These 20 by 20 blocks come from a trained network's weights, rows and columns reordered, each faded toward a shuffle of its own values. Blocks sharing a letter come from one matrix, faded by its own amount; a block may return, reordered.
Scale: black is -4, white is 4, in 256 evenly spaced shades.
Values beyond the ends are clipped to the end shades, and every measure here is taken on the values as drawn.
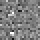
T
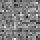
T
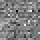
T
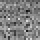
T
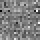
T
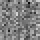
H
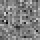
H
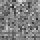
H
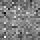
T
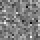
H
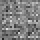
T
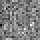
H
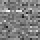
T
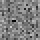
H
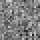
H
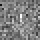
H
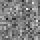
H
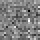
T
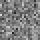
H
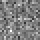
H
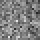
H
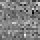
T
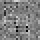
T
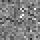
H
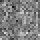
H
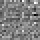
T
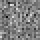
H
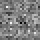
T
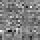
T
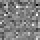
T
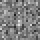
H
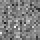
H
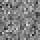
H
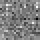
T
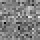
T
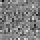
H
